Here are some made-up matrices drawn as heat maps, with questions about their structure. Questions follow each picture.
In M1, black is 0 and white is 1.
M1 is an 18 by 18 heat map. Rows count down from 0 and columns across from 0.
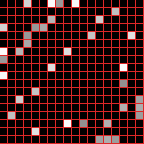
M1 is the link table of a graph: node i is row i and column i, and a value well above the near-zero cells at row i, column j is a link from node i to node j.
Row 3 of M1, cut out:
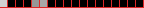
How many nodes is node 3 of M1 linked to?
3
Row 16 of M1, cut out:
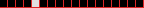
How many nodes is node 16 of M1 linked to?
1
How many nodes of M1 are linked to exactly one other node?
7
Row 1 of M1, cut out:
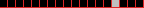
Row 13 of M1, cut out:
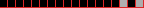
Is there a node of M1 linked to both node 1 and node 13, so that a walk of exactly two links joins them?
no
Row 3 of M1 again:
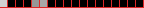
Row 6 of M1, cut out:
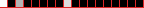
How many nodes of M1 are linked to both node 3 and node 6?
1
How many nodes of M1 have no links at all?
0
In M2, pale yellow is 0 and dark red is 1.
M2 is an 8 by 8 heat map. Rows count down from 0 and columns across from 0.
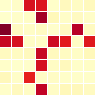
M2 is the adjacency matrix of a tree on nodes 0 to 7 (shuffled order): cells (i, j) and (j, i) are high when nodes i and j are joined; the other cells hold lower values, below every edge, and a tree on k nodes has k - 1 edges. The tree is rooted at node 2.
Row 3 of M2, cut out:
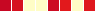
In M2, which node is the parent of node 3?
0
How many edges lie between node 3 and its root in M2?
2
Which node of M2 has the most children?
3
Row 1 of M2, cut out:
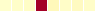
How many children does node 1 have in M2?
0
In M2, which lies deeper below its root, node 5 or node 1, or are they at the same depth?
the same depth
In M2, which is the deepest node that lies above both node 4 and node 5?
3
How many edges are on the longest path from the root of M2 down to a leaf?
3
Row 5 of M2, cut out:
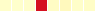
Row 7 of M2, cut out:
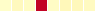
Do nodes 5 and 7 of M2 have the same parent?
yes
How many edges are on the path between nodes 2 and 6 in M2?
1
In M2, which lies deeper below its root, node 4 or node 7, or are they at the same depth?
the same depth
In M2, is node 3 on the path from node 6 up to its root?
no
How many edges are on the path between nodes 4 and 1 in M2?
2
